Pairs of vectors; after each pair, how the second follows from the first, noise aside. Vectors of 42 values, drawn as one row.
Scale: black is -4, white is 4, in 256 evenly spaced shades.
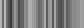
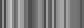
negated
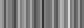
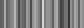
negated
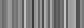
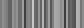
negated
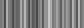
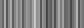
reversed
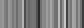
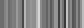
negated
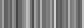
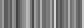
copied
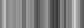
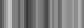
reversed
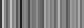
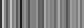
copied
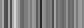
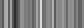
negated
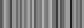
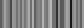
copied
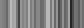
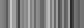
copied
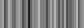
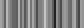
reversed
